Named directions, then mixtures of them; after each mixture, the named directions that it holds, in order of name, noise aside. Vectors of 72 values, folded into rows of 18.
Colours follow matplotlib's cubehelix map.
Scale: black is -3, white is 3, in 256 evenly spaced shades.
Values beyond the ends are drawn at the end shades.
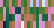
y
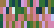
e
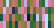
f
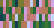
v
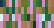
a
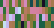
y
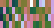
v, y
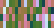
e, f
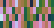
v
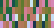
a, v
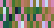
f, y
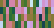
e, v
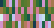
a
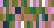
y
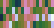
e, v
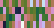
y
